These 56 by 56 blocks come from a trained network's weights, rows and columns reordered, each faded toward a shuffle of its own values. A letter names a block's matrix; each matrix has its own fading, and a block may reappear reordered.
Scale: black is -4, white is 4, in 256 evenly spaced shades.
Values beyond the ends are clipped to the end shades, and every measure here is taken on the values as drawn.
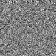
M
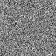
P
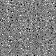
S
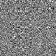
M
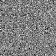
M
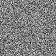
P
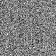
P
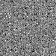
S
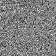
P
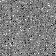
S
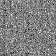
S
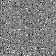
S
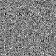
M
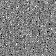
S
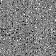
S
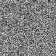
P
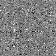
S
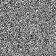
P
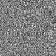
M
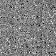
S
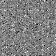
S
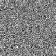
M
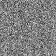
P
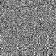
M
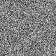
P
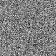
P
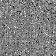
S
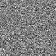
M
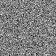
P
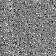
S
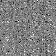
S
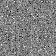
S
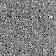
S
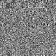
M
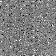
S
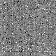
S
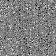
S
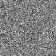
P
